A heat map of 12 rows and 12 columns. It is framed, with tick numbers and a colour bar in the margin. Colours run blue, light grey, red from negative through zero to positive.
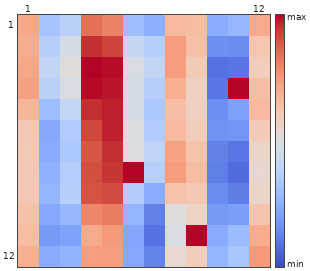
Lone odd cells: 3, each higher than its neighbours. Ninth with the lowest average: middle right. Stripes: upright, repeating 3 times.
